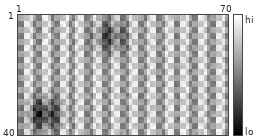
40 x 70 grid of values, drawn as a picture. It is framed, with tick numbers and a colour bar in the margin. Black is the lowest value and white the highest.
Stripes: upright, repeating 12 times. Dips: two. Ninth with the lowest average: bottom left. Slope: none. Average level on the scale: 70%.
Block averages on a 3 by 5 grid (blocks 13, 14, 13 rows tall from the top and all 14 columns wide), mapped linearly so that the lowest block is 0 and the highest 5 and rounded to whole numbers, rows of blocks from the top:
44254 / 45454 / 05454
